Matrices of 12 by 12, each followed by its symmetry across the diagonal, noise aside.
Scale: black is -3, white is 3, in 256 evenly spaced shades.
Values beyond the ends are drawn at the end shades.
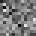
neither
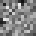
symmetric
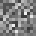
symmetric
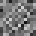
symmetric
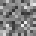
symmetric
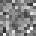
symmetric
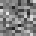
neither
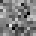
neither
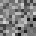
symmetric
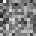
neither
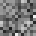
symmetric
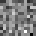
neither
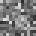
symmetric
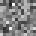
neither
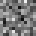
neither
